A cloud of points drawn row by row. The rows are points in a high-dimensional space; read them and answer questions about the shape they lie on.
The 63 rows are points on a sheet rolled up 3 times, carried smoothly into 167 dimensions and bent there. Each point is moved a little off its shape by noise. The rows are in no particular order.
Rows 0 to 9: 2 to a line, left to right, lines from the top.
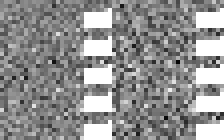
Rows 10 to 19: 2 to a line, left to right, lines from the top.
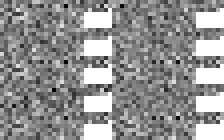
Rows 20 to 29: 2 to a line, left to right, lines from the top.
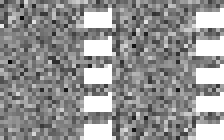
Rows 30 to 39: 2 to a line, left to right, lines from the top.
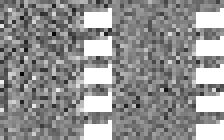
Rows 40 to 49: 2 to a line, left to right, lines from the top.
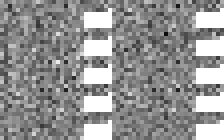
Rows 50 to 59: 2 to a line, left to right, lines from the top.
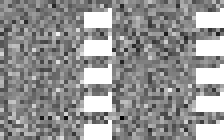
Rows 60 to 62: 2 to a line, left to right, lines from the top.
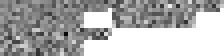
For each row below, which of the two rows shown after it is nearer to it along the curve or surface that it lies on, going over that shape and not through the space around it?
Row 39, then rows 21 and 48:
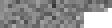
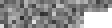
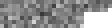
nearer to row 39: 48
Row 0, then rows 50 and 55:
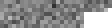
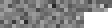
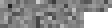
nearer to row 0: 55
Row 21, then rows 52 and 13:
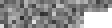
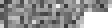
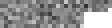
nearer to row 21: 13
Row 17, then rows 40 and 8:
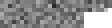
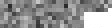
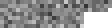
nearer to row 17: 8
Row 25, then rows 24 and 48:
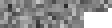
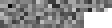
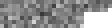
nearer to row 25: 24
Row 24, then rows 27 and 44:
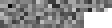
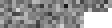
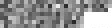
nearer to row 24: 27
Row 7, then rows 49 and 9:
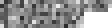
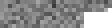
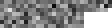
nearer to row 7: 9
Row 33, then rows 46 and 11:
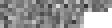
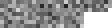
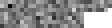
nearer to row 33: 46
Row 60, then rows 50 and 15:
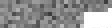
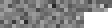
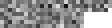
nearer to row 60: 50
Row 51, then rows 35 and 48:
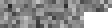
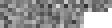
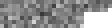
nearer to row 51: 35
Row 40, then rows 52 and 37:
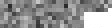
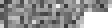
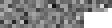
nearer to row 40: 37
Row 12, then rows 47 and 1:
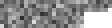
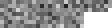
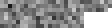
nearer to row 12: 47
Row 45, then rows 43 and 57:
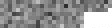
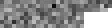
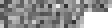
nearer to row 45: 43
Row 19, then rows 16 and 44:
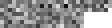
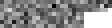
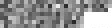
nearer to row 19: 44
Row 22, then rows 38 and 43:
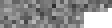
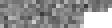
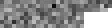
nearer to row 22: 38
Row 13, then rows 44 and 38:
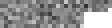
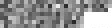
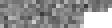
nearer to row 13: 38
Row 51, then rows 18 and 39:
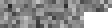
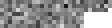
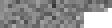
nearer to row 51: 18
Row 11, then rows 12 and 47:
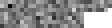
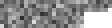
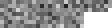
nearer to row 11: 47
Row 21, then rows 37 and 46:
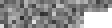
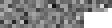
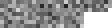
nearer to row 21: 46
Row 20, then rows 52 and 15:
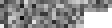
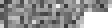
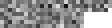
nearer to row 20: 52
